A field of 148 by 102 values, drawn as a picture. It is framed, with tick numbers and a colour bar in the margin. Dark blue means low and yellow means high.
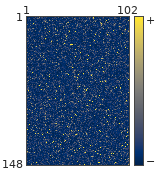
Seam: none. Grain: fine. Slope: none. Histogram: skewed, a long tail of high values. Average level on the scale: 10%. Stripes: none.
